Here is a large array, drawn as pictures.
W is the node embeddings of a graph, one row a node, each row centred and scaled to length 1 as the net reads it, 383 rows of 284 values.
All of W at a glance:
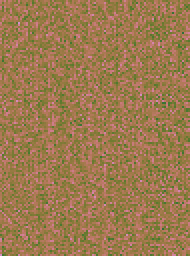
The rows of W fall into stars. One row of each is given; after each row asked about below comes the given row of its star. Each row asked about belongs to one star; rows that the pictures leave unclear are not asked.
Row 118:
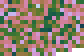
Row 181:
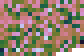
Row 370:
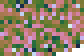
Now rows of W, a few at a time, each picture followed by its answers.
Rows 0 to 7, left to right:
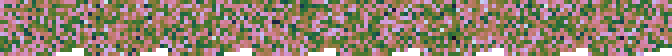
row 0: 118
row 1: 370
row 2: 181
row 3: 118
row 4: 181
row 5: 181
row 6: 370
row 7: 118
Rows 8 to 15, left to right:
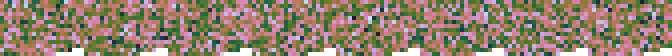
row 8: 118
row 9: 181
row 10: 118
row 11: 181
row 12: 181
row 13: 118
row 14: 118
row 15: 118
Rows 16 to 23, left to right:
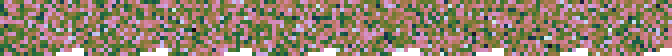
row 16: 181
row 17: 181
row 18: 118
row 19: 181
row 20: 370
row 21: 370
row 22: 181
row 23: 181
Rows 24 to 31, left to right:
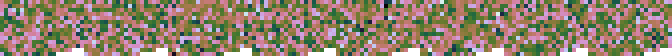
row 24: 370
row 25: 118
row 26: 370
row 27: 118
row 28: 118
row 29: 370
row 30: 370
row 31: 370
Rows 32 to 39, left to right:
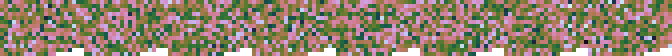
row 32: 118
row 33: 370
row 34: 181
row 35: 181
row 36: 181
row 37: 370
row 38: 181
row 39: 370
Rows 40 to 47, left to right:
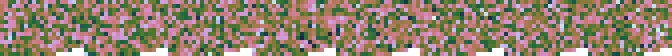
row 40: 118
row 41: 370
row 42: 370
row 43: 370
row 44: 181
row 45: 118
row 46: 181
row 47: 181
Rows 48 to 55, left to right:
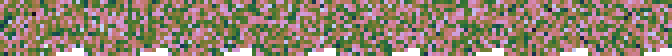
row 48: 370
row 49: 370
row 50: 370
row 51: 181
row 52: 181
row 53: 370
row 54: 181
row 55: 181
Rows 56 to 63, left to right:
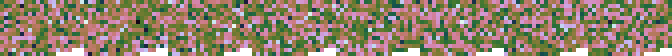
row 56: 370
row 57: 370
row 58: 181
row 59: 181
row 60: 118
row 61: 118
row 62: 181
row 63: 118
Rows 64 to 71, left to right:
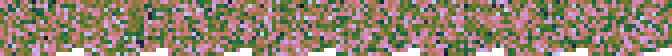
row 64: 118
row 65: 370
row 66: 118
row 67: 118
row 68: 370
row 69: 370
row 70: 118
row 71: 118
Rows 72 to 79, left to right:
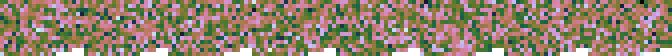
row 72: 370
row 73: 181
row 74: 370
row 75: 181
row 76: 181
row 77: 118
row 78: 181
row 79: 118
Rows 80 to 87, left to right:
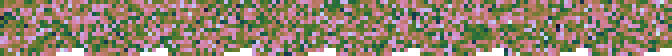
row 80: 370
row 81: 181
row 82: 118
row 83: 370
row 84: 181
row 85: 370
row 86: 181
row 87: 118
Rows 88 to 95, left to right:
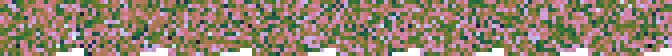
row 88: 181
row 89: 370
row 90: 118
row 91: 181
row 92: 181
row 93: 118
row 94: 370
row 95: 370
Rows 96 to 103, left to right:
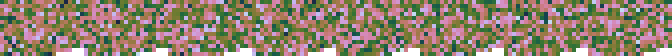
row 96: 370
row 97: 118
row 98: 370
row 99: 118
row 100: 370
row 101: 370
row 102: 181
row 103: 181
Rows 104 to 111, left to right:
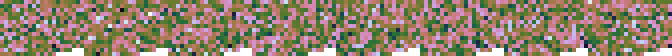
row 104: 181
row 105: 118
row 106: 370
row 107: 370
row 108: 370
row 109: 370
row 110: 181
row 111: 181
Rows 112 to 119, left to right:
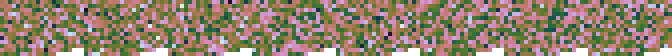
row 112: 118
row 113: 181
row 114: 118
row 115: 118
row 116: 181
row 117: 370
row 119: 181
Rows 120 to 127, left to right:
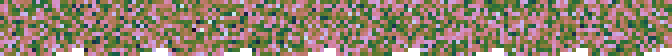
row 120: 370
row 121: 181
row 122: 118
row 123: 181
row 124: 370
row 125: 370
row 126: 370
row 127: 370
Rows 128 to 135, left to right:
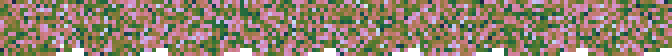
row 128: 181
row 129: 181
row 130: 370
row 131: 118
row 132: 370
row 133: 118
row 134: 181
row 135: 118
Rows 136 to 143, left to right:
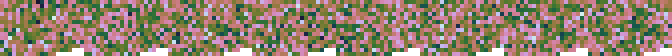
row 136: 118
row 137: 370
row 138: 370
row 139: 118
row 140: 181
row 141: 370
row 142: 370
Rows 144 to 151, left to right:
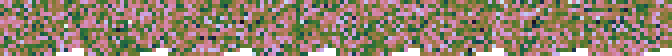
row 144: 181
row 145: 181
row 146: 118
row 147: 370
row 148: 181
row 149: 370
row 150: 118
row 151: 118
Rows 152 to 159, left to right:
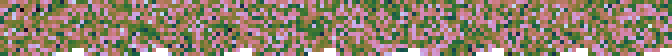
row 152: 118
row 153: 370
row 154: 370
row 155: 370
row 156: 118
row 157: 370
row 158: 370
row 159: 370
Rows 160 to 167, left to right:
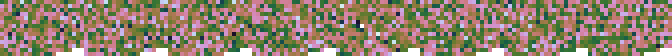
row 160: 370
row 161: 370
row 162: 118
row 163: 181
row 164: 118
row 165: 181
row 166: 118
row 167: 181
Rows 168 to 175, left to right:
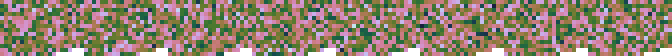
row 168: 181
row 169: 118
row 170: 370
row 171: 181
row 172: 118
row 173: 370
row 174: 370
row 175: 118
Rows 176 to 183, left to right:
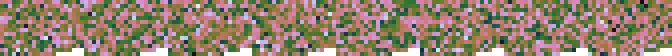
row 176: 181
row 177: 370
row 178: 370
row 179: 370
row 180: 370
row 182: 118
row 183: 118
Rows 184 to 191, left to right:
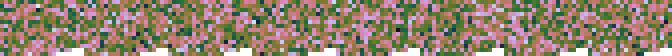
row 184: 118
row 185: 370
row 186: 370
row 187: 370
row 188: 370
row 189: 181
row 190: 118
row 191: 181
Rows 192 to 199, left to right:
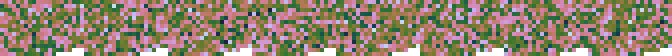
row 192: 181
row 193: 370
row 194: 370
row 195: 370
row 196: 370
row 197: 370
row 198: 181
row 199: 118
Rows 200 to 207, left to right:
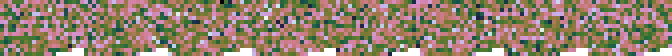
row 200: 181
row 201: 181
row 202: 118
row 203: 118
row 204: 181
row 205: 118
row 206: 370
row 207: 118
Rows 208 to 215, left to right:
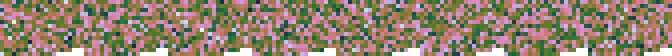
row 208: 118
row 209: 181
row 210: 118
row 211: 118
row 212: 181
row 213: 370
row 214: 370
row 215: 181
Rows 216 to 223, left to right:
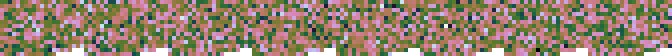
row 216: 370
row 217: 370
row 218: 118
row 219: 370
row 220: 118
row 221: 118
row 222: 370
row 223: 181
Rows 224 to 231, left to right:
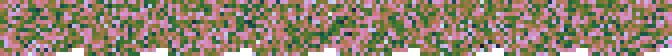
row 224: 118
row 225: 370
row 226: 118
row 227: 370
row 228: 370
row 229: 370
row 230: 370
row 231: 370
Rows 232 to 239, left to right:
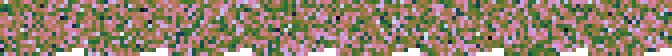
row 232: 181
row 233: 181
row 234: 370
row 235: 118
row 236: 118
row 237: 118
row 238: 370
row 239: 181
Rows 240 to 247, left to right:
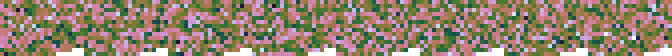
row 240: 370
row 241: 118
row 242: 370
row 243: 370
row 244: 118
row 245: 118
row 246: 370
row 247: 181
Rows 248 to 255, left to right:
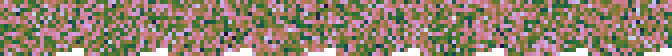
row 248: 181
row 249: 181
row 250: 370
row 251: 370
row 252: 181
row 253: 181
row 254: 118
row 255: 181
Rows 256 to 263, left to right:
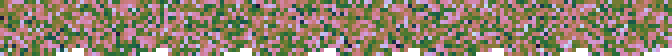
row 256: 370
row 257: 181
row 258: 118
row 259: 181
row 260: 370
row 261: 181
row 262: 181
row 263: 370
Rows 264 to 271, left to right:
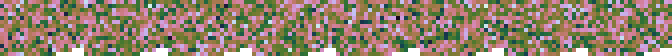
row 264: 370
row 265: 181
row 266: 118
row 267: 181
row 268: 118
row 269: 181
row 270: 181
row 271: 370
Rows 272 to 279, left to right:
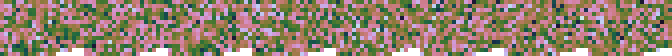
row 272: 370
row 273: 181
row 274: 370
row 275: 118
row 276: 370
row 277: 118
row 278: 118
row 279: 118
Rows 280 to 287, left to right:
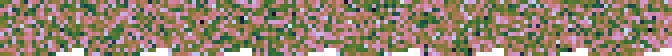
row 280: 370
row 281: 181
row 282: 118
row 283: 181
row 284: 118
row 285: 370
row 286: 181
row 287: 370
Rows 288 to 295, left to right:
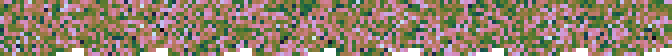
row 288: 181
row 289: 181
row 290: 370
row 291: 118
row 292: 370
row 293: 118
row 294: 181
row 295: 370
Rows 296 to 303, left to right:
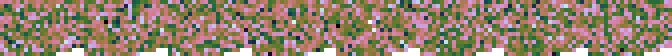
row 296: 181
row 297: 118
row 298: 181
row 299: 118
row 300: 370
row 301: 181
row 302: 181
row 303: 370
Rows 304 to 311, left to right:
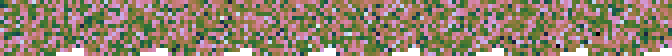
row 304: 370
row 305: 370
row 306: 118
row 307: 181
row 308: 181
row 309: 181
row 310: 181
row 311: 370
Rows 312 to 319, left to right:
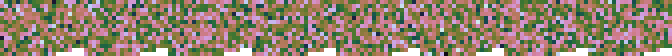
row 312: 118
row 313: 118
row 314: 370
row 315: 181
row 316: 181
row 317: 181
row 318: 118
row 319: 370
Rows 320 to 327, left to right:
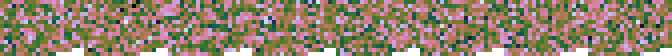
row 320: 370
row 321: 118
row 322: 370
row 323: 118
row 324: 181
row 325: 370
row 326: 370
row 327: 118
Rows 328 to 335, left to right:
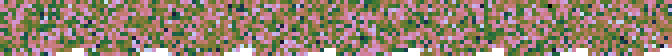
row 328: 118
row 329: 370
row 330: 370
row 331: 118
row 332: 118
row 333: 370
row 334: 370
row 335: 181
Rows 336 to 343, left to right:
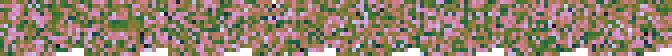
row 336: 118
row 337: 370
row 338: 118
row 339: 370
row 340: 181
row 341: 370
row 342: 181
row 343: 370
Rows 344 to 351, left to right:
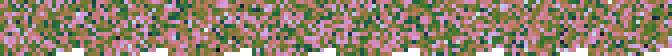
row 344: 370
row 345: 118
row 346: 370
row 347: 181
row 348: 118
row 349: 181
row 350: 370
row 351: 370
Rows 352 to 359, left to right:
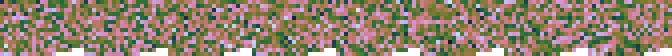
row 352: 118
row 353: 118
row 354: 181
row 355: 181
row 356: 370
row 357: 181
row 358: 181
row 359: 181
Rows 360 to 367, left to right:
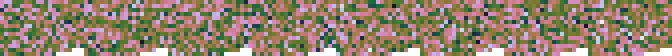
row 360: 181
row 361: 370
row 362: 181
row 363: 181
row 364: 118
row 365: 370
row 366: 118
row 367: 118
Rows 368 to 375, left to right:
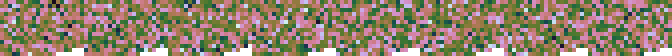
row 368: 118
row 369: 181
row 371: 181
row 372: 118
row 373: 370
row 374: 370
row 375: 181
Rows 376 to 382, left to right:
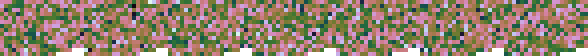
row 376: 181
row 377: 118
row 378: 181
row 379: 118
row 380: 370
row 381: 181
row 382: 181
